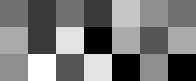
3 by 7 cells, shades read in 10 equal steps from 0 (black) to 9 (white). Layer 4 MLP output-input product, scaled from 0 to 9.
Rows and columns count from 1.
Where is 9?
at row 3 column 2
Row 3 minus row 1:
1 7 -1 6 -7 0 -4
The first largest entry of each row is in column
5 3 2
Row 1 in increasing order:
2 2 4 4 4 5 7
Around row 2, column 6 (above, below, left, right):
5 5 6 6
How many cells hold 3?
2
